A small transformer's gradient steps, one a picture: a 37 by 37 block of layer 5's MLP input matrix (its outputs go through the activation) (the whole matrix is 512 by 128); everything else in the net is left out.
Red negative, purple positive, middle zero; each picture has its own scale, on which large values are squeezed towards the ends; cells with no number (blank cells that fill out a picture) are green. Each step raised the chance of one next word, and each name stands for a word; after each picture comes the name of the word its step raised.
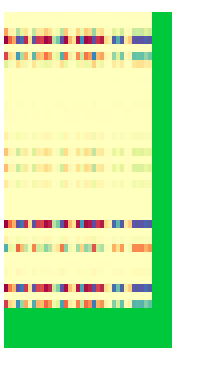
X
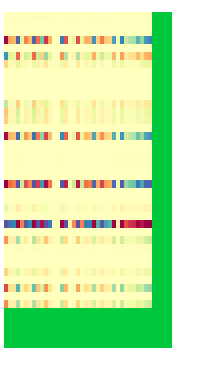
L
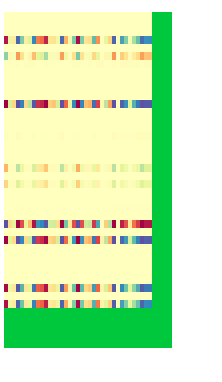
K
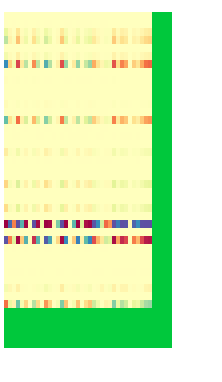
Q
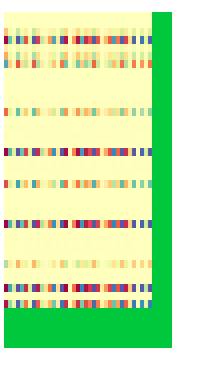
X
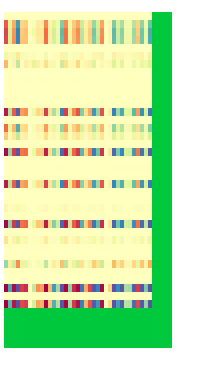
X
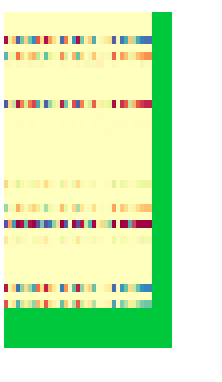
L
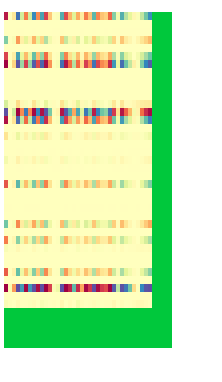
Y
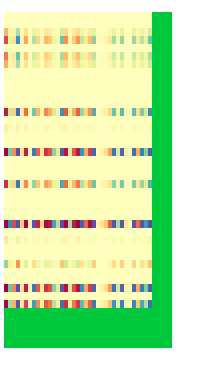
X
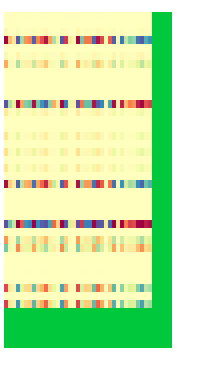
L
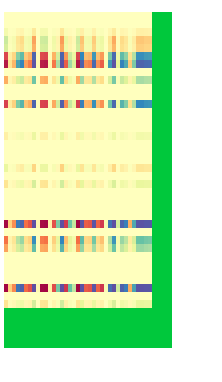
Y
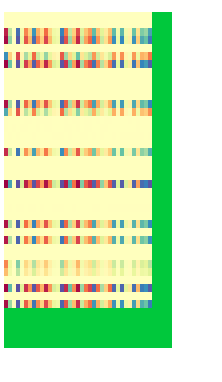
K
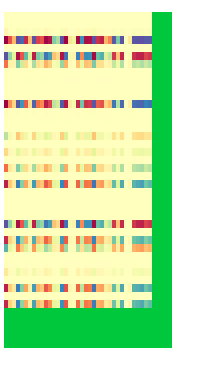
K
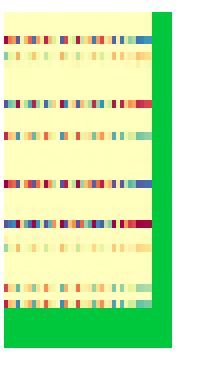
L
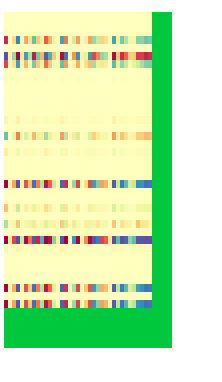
K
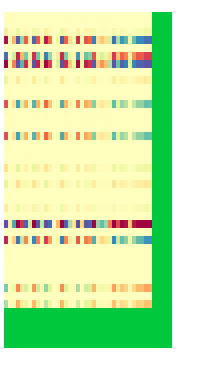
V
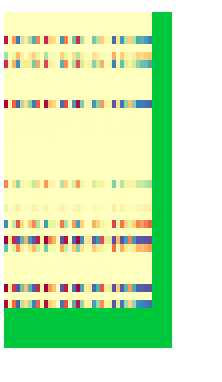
K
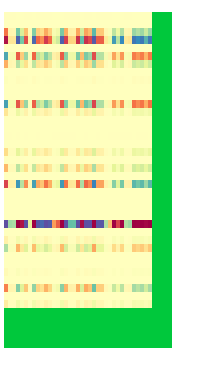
L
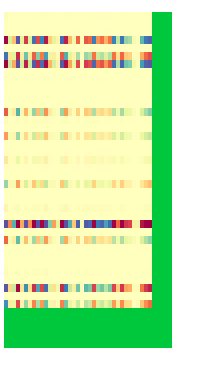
V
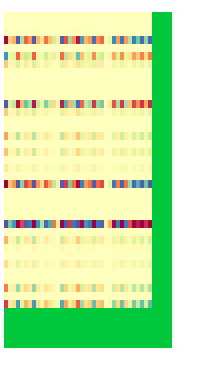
L
